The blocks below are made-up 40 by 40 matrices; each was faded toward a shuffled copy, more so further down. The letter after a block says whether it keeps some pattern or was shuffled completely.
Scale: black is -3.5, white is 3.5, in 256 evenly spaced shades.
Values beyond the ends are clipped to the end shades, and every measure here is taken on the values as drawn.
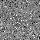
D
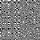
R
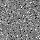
D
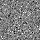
D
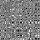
R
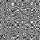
R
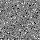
D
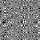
R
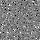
D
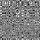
R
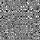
R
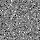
D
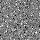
D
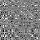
R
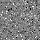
D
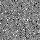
D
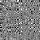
R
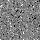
D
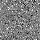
D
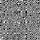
R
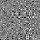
R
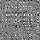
R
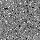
D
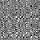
R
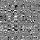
R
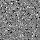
D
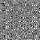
R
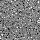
D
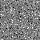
D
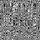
R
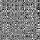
R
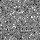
D
